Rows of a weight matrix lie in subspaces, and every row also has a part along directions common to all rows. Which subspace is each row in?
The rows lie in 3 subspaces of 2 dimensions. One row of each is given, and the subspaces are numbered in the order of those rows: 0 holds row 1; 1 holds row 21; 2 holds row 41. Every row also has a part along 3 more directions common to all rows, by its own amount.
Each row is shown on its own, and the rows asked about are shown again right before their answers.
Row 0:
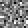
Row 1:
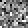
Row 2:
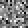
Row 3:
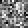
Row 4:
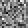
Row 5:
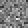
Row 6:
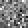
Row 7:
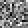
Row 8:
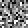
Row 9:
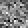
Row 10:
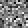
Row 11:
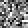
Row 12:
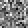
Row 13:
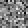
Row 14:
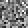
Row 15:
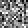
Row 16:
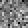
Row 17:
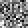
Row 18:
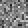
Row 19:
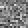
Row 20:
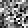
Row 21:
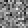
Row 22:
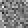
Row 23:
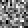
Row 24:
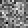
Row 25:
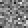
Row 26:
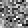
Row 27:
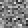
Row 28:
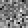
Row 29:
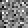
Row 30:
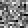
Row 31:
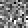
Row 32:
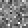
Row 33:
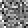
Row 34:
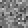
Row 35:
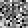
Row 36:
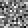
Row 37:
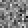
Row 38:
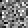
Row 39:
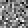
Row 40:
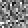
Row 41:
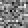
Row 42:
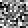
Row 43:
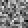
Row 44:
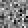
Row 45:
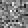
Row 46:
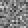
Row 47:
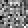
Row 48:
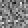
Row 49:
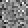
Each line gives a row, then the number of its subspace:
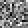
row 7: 1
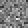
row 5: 2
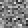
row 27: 0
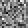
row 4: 0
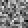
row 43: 1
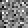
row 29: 1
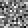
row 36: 2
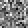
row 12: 1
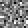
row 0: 0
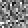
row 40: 2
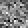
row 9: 2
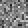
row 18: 0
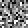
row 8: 2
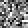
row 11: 1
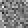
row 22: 1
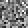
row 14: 1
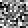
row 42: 2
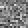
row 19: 2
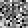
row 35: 0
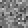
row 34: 0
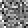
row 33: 1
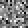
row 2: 1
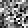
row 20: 0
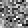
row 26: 0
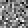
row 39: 1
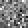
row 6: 0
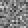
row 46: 2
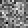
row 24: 1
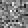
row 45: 2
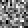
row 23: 1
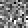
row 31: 0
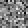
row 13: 1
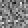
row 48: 2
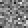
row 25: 0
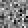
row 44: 0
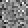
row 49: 1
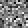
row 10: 0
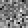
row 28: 0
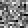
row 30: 2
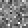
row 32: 0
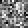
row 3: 1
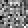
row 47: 2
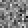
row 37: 0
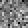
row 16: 0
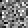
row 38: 1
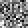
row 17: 0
